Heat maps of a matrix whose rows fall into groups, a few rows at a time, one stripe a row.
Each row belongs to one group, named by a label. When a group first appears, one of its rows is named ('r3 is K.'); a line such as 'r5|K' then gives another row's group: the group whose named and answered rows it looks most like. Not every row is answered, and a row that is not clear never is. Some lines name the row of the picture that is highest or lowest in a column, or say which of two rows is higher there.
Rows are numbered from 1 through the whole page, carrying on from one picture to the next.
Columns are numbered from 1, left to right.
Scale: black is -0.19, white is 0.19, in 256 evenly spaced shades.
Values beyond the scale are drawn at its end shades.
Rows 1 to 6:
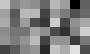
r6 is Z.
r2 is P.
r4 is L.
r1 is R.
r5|P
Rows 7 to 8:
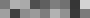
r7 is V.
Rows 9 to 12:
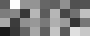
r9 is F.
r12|Z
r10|L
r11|R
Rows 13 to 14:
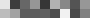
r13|R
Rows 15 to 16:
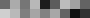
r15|F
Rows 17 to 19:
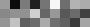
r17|Z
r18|P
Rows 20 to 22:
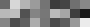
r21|R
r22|L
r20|F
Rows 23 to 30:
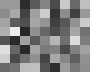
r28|L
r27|Z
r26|F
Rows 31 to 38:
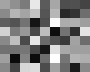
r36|Z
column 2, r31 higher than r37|Yes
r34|V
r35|F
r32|P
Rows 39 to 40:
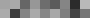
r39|V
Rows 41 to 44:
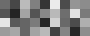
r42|Z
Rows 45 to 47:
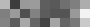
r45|L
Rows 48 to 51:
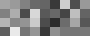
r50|F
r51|F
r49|F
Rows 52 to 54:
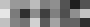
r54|P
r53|L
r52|P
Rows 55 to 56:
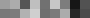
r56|P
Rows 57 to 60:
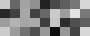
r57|L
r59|P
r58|Z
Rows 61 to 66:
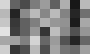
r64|R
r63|R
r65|P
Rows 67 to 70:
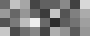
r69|F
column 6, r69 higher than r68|No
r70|R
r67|V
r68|Z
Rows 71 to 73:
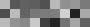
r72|V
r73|F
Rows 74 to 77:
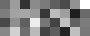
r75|P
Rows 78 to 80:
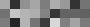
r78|R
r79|F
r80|Z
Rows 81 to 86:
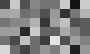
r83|P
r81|V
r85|Z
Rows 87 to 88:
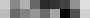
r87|L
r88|L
